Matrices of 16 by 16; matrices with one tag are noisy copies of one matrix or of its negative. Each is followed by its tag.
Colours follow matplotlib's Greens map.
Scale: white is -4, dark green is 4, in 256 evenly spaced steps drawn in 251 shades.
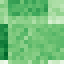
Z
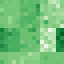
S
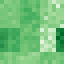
S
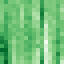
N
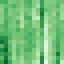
N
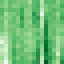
N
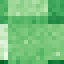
Z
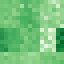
S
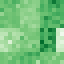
S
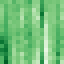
N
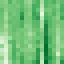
N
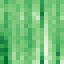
N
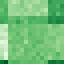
Z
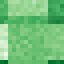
Z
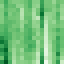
N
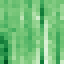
N
